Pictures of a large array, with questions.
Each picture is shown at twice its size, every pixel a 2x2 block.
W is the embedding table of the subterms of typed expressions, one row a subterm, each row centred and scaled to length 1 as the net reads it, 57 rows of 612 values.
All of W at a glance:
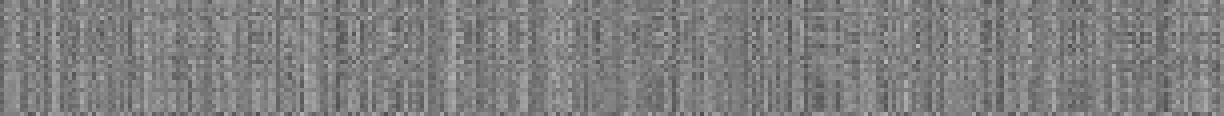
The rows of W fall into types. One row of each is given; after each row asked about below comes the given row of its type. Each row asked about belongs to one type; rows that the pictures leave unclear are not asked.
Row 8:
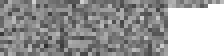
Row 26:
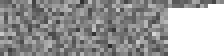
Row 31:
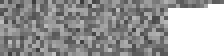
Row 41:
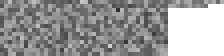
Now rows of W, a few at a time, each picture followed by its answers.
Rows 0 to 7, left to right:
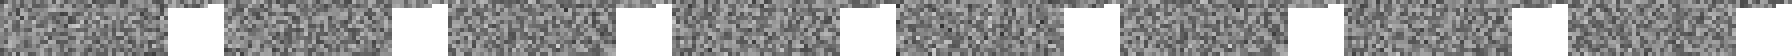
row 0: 8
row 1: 41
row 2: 41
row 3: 31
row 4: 26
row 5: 41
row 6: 31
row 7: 26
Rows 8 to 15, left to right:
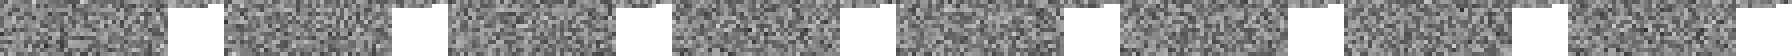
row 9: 8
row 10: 8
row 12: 31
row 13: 41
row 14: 41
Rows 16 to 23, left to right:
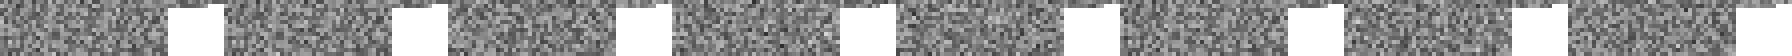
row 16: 31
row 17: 31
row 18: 41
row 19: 26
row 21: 31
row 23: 41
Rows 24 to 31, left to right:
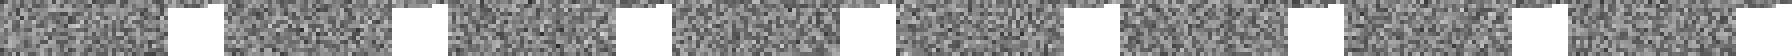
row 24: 8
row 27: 41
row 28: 8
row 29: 26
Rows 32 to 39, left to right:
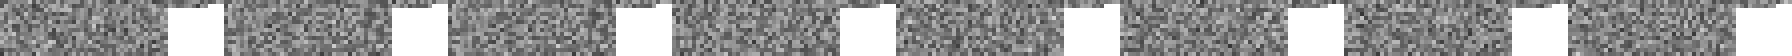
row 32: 26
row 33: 8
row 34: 8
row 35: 31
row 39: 8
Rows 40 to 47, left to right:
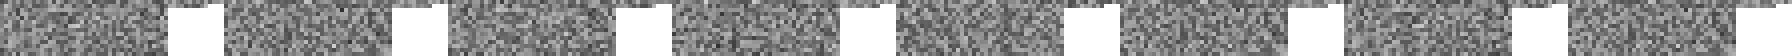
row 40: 8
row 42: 31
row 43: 8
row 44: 26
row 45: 41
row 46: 8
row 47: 41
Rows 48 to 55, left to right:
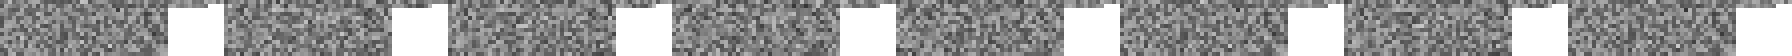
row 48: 41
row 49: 31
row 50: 8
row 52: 41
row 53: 41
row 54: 8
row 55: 41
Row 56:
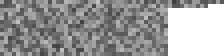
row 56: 26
